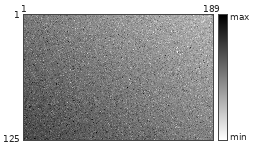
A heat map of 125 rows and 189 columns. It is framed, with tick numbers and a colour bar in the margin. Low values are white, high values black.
Slope: up to the bottom left. Ninth with the lowest average: top right. Ninth with the highest average: bottom left. Grain: fine. Stripes: none. Mirror symmetry: none.
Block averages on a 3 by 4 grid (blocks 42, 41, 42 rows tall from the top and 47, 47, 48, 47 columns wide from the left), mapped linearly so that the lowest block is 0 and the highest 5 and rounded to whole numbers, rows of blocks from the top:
3 2 1 0 / 4 3 2 1 / 5 4 3 2
